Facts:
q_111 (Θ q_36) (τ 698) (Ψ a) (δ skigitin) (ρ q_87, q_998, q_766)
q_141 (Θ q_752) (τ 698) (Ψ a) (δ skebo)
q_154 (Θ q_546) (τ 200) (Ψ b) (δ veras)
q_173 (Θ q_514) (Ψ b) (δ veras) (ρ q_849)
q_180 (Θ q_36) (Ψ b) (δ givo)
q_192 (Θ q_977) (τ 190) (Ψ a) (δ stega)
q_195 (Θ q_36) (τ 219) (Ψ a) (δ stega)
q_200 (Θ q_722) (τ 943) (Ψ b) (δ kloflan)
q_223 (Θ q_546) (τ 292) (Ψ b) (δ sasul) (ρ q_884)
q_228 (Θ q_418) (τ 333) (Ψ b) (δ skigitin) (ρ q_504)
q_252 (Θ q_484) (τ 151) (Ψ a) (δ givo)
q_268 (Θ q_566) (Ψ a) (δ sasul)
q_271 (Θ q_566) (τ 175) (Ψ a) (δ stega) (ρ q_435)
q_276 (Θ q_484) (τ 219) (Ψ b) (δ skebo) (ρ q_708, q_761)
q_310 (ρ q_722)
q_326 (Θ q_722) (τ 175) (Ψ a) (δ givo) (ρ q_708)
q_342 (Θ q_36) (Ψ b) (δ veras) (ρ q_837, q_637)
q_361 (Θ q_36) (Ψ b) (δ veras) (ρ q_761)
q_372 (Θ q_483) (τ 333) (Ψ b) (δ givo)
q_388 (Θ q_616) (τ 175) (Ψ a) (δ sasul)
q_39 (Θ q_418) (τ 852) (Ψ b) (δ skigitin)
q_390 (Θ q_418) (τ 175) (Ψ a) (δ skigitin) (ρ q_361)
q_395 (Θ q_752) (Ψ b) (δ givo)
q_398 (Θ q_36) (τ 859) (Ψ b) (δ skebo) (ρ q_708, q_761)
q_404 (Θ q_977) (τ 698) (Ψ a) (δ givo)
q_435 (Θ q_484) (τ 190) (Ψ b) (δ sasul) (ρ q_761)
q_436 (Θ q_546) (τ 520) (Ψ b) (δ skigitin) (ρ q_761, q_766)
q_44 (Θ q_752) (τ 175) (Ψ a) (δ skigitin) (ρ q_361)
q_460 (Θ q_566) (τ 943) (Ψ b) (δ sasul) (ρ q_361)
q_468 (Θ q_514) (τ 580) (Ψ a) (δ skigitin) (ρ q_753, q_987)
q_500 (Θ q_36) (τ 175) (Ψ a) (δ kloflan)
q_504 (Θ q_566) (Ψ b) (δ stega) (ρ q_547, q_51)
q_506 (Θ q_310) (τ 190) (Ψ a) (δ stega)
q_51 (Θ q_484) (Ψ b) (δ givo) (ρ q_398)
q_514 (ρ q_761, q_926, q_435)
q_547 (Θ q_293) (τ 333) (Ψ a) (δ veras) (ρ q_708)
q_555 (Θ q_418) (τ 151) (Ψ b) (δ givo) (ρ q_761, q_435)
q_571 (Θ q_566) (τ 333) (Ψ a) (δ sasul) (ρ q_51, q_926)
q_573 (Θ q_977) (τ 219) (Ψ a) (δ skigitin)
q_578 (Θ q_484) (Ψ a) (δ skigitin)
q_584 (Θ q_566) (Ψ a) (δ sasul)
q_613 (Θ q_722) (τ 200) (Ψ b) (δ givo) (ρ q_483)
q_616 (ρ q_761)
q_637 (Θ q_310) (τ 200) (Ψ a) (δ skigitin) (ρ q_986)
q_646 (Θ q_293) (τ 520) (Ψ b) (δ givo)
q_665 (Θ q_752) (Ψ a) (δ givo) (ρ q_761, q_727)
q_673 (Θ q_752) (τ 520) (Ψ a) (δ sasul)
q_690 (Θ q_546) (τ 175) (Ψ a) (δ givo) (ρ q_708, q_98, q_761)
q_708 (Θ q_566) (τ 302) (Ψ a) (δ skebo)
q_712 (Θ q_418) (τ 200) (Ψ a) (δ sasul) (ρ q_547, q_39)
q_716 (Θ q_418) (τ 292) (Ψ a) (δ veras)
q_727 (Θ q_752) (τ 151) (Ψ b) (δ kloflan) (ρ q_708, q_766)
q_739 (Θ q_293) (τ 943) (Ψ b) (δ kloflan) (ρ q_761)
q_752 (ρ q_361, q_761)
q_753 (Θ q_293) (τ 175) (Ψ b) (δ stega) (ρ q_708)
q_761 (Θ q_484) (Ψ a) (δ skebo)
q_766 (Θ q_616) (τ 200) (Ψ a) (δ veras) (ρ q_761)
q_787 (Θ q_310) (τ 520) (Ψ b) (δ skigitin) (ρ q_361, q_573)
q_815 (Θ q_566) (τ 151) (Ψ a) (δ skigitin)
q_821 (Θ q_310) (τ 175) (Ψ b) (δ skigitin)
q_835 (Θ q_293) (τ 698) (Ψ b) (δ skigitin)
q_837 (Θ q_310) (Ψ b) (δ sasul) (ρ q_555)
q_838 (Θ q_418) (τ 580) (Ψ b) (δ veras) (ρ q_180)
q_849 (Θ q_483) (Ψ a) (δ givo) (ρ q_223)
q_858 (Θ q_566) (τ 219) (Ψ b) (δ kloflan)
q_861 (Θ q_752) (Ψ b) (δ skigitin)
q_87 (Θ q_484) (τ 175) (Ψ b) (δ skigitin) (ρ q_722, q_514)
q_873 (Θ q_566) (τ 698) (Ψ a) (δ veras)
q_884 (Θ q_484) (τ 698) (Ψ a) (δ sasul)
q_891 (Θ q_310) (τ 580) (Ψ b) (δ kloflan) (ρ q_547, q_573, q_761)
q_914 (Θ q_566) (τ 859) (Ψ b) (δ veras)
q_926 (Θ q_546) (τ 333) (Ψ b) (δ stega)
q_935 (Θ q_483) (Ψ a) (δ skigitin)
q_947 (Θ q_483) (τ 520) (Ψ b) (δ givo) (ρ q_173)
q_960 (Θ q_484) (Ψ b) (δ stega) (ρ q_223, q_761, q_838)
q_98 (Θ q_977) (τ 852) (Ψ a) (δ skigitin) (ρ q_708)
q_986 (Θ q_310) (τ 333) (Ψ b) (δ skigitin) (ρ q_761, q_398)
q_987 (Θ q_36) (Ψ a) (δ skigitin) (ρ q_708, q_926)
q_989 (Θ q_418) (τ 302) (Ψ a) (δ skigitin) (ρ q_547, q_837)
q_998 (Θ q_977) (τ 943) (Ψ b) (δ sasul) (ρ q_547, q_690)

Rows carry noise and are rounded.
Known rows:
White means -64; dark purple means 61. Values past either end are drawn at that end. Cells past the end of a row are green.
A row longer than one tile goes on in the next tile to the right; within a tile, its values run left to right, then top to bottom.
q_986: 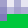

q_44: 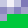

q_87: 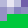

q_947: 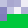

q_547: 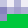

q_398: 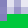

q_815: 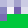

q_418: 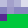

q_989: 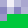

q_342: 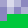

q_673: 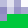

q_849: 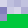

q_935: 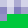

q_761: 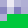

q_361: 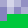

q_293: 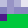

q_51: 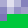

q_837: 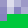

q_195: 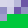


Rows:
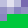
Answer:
q_753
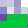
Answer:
q_914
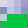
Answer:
q_884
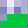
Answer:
q_987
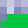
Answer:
q_861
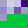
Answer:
q_276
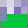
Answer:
q_252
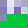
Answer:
q_468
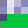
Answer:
q_891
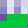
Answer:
q_460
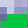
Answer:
q_395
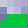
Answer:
q_180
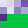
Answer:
q_858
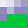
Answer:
q_404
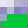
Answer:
q_388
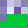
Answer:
q_39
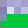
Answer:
q_838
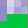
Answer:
q_960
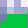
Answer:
q_926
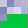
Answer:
q_173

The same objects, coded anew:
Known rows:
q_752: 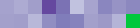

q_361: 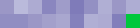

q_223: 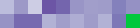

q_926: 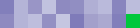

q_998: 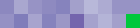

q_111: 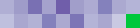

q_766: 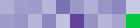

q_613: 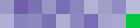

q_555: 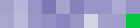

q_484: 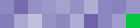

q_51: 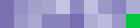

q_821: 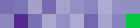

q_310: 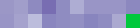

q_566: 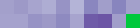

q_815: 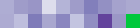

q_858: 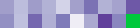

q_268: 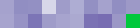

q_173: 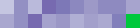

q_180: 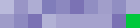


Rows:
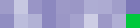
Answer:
q_727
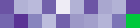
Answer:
q_98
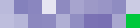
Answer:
q_873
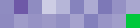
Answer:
q_578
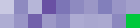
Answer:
q_947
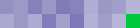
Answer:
q_228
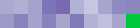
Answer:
q_739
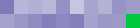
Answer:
q_504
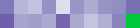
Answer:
q_435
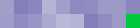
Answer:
q_673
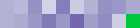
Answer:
q_571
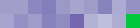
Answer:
q_665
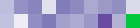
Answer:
q_914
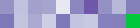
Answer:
q_573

